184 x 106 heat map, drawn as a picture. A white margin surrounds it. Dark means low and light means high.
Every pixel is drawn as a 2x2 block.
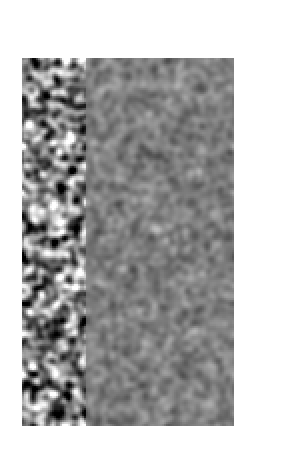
Average level on the scale: 50%. Slope: none. Stripes: none. Seam: vertical, 30% of the way across, the right part calmer. Grain: blotchy.
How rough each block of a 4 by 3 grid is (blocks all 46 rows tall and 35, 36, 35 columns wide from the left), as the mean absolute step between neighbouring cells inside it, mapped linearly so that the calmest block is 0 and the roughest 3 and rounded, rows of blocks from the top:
300 | 300 | 300 | 300
